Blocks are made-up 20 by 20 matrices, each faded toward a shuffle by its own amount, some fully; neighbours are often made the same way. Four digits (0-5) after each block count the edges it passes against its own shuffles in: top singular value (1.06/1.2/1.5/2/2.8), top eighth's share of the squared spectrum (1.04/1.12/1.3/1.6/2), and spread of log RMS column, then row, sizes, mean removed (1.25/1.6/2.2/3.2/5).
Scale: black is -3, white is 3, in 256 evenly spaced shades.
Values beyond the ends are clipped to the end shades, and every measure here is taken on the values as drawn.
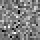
0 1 0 0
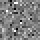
1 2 1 0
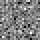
0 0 0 0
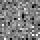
0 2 1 0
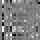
4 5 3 2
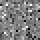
0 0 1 0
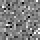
0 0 0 0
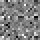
3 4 1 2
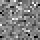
0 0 0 0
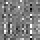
3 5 2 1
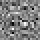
3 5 1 2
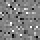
0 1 0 0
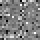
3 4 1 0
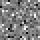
1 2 0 0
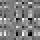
4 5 3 3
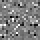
2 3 0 1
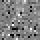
2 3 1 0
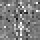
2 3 1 0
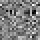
3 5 1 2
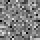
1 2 0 0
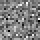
0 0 0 1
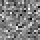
1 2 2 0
